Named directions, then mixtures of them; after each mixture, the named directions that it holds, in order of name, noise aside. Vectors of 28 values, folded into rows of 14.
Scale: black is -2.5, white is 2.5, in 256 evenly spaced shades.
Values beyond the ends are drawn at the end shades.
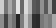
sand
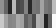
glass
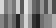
sand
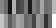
glass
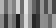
sand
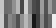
glass, sand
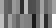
glass, sand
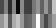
glass, sand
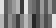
glass, sand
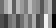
glass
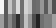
sand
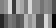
glass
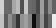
glass, sand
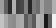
glass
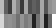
glass, sand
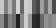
sand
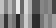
sand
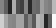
glass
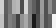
glass, sand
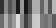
sand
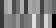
glass, sand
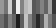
glass, sand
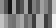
glass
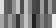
glass, sand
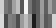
glass, sand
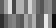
glass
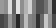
glass, sand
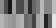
glass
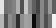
glass, sand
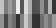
sand
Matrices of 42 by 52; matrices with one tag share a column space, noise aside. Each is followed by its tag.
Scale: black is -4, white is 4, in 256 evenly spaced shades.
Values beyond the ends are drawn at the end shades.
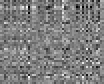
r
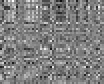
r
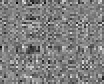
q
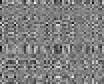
q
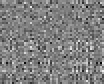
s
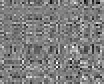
q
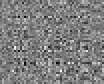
s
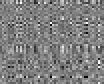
q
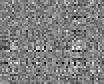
s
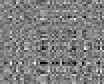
s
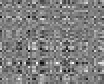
s
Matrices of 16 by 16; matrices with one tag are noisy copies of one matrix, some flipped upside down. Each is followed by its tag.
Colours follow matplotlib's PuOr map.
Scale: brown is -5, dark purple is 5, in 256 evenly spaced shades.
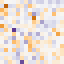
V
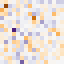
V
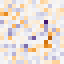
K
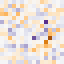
K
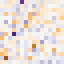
V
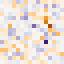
K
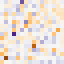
V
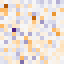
V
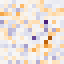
K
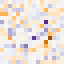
K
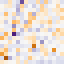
V
